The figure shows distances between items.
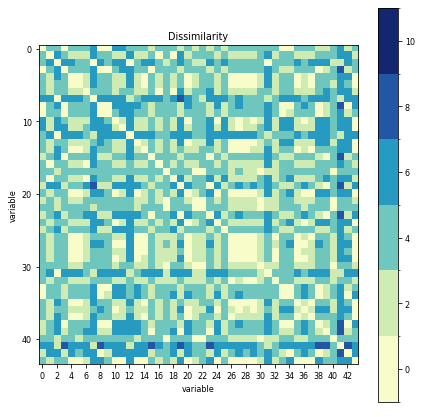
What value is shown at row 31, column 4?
6
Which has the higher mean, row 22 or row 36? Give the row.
22
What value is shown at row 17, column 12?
4
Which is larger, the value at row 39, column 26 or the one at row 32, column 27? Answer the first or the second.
the first
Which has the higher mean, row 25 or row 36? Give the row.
25
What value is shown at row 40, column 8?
4
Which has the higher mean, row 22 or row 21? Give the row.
22
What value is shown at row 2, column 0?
4
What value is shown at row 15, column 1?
4
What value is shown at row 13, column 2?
4
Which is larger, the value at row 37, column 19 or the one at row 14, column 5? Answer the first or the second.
the first
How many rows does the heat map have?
44
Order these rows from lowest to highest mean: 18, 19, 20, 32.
32, 20, 18, 19
